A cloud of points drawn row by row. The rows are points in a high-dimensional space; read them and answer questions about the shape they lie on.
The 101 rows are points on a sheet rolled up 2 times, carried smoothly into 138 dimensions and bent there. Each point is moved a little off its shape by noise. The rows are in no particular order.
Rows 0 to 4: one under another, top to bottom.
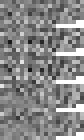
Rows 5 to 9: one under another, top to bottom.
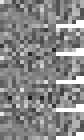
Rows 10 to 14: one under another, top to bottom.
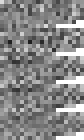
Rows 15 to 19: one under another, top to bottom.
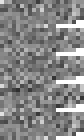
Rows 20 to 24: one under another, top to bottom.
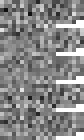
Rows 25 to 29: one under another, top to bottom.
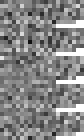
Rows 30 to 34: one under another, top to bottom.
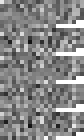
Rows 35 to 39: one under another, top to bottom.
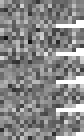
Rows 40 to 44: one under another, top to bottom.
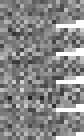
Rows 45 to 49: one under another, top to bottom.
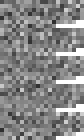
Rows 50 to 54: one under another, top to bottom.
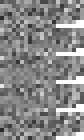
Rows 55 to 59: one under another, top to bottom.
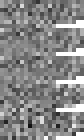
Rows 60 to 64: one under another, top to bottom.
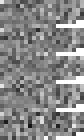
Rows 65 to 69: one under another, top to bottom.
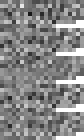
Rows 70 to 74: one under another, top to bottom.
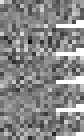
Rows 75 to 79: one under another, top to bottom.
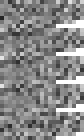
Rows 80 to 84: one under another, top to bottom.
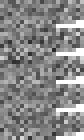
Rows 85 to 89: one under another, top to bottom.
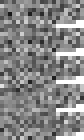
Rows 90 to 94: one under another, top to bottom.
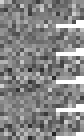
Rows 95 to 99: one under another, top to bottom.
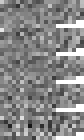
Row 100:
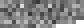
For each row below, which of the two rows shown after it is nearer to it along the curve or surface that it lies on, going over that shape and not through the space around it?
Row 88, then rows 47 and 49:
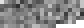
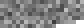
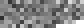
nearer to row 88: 49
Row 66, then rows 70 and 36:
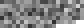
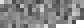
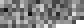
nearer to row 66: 36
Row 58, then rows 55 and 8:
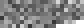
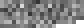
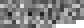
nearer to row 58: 8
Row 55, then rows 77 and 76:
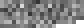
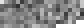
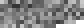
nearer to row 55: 77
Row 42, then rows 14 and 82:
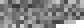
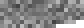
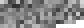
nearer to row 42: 82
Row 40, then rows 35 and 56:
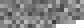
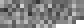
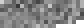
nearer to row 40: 35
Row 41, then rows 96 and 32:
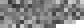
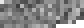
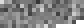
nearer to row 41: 96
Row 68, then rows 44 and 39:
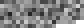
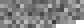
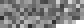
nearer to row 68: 39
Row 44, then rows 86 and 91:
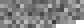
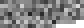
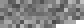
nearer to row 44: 91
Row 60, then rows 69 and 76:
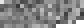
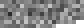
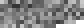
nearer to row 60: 76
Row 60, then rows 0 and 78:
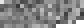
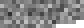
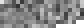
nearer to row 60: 78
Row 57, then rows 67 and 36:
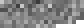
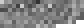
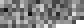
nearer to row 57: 67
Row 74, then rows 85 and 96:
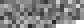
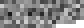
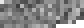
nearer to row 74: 85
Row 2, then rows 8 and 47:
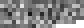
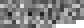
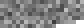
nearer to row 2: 8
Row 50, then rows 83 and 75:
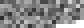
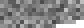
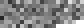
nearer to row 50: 75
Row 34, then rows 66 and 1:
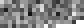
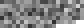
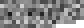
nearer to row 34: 1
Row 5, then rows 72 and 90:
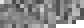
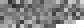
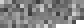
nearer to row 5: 90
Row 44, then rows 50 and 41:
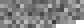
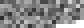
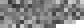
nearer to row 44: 41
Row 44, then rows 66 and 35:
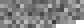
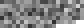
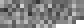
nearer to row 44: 35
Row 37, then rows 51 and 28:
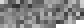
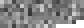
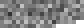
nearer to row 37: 51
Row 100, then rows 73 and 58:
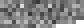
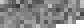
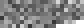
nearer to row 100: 73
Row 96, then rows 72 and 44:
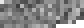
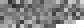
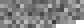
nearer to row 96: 72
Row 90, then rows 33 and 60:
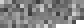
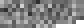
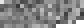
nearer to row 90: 33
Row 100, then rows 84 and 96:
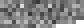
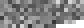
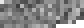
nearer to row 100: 96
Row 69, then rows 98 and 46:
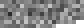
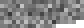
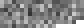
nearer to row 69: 98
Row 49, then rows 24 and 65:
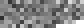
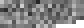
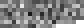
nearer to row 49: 65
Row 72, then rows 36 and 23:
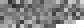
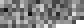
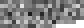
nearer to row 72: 23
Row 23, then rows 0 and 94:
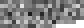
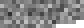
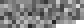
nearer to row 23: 94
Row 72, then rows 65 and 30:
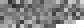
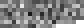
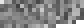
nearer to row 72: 30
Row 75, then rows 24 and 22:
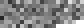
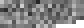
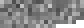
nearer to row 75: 24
